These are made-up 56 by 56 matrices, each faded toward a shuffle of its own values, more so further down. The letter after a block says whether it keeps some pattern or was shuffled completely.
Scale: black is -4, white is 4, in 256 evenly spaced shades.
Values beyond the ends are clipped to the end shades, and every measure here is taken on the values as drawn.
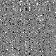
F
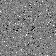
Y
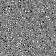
Y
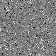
Y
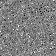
Y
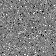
Y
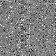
F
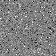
Y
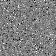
Y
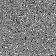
Y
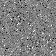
Y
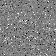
Y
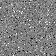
Y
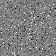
Y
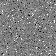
Y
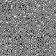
F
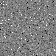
Y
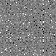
F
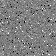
Y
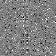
F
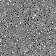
Y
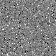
Y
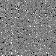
F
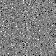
F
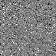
F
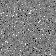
Y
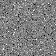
F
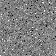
Y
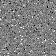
Y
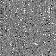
F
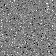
Y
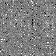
F
